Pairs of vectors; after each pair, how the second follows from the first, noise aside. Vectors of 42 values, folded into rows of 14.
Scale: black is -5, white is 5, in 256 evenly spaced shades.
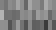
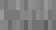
shrunk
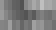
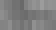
shrunk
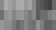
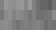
shrunk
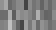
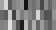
scaled up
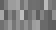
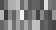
scaled up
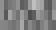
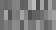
sign-scrambled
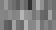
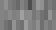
shrunk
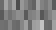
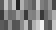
scaled up
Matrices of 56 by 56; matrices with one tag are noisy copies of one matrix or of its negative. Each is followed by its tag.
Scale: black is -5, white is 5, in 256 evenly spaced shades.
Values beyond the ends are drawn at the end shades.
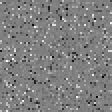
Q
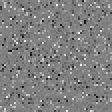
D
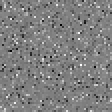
D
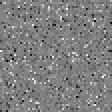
Q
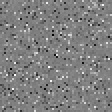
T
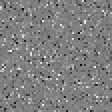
D
